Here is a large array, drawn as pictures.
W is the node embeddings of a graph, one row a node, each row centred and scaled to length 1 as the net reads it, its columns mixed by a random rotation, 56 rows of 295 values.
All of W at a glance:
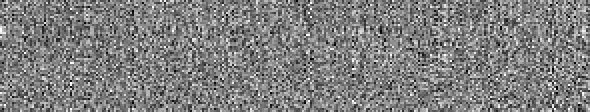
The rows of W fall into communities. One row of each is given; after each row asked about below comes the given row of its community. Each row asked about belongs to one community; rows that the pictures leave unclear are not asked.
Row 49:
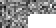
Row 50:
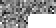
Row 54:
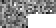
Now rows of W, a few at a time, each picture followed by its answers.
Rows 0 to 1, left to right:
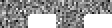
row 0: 54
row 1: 54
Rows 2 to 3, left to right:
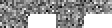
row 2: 50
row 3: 49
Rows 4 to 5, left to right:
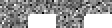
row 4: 54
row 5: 50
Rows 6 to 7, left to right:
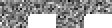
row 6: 50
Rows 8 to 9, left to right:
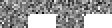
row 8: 54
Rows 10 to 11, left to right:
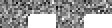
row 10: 50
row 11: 49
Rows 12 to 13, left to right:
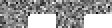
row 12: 50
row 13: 49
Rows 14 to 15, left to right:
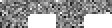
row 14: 49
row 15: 49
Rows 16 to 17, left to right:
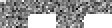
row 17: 50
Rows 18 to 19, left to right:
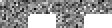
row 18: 49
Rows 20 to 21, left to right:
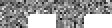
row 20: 54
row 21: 50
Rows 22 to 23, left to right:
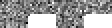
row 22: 50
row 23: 54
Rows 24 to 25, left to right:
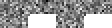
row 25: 50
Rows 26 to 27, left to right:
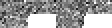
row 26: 50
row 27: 50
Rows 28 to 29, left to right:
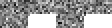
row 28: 49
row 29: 50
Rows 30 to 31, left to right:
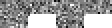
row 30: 50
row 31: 54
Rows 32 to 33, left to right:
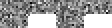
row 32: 50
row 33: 54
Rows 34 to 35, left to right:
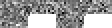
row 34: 50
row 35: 50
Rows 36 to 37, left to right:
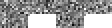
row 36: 54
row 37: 49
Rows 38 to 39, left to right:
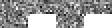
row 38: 54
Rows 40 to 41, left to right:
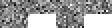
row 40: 49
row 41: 54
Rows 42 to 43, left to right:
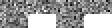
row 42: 54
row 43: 49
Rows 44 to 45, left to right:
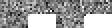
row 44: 54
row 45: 50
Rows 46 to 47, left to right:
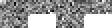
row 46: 49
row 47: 49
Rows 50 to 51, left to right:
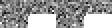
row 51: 50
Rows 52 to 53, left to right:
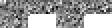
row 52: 49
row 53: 49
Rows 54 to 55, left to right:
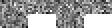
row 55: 54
